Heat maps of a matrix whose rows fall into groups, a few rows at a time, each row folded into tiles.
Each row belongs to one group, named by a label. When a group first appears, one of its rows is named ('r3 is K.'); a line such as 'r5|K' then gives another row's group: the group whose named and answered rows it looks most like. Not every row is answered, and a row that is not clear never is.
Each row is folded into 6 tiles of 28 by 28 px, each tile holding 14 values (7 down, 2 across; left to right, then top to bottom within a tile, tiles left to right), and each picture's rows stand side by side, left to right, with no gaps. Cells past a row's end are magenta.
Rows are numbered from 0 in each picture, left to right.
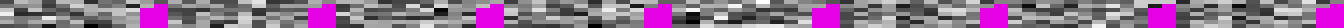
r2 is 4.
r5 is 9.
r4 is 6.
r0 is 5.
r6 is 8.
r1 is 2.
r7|9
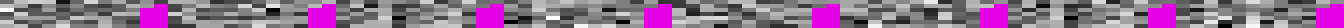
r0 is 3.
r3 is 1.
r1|4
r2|9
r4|5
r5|6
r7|2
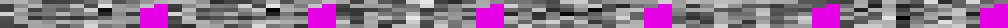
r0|4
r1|4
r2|2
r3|5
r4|1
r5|9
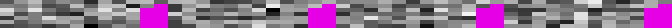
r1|4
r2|3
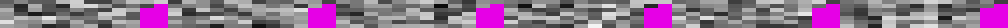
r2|2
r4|3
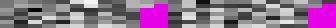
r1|9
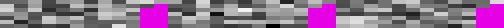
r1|4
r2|5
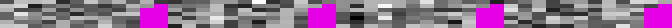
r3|8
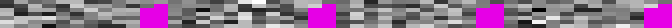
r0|5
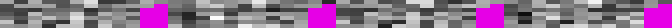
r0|2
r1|1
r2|2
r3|2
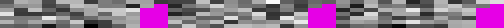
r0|5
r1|2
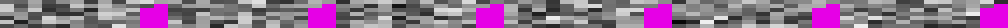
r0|8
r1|2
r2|9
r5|3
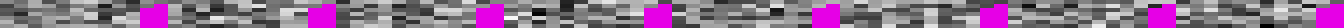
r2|9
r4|4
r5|1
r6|8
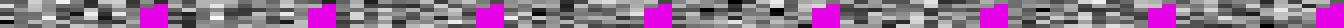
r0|1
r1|1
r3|3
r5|2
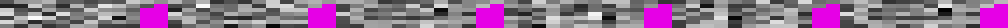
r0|8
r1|4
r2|4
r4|9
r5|4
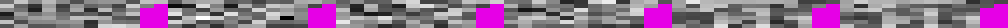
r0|3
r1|8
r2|5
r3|3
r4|1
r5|1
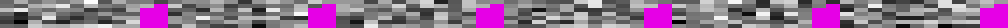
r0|6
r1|3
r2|6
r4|1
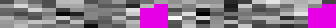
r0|5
